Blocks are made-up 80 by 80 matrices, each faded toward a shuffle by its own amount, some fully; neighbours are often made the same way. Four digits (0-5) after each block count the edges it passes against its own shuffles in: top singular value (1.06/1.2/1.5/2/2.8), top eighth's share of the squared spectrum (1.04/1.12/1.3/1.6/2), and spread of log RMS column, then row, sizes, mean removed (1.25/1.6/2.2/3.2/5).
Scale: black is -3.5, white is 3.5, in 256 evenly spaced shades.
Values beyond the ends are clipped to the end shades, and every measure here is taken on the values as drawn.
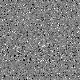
1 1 0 2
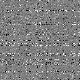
2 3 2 3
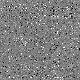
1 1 1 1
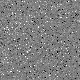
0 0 0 0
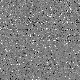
1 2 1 1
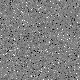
0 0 0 0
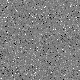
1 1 0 0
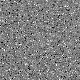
2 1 0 1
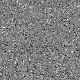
0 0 0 0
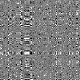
5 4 3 3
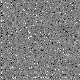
3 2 1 1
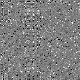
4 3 2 1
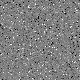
0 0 0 0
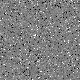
2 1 0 0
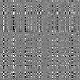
5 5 4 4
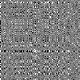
5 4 3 3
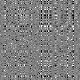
5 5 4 3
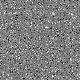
2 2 0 0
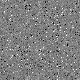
2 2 0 0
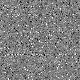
1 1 0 1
